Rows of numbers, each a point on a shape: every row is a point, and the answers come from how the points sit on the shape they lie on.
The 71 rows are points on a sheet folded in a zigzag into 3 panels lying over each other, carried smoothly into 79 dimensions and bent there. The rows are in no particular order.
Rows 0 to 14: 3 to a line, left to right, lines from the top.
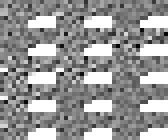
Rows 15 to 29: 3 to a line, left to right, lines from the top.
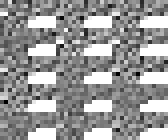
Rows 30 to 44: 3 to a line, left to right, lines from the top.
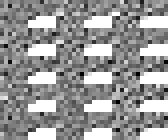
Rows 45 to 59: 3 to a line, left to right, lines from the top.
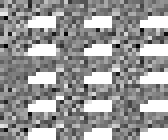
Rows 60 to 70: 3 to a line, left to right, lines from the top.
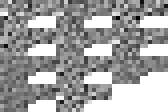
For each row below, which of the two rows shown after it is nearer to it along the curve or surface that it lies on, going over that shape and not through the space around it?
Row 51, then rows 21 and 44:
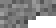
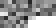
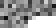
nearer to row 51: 21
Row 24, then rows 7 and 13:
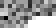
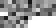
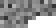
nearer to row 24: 13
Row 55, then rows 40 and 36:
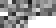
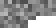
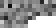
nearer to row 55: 40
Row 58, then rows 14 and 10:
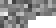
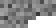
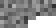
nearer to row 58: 14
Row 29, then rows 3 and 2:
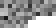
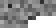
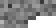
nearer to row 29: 3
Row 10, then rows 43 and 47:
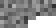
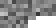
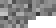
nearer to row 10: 43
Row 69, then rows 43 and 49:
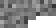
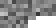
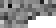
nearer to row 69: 43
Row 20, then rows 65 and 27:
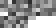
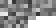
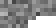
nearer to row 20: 65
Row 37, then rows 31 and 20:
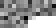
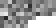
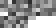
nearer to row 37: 20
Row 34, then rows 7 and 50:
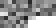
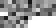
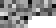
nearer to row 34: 7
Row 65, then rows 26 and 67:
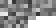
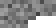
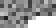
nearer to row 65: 67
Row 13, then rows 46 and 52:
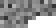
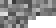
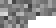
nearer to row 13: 52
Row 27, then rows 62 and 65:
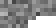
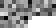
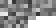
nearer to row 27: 65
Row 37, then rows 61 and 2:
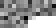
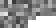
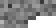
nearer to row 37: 61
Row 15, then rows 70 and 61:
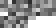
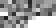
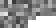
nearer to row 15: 61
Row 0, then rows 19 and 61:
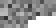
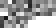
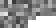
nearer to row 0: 19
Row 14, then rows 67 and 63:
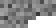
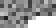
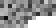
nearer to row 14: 67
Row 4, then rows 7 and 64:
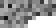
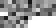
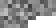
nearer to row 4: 64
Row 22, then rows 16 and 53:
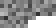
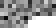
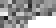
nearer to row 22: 16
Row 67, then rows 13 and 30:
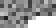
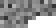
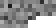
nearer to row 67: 13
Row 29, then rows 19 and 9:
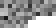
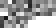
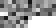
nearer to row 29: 19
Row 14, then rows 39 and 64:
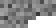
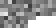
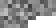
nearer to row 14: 39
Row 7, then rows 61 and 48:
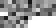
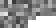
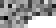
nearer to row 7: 61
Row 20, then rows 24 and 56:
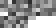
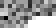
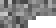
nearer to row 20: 56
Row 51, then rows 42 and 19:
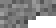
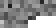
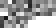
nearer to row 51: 42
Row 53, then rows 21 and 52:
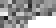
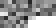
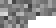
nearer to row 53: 52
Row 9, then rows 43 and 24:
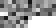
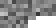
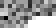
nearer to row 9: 43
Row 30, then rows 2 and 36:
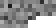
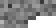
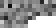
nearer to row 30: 36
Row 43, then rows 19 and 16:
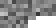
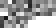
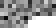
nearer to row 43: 16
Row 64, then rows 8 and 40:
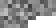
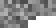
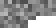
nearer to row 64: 8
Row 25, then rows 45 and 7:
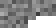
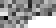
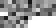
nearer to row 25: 7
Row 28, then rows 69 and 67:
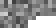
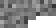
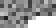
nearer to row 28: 69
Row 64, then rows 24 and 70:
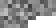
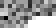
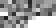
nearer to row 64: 24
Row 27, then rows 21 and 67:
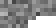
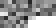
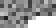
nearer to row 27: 21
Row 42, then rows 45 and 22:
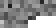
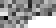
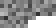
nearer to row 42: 22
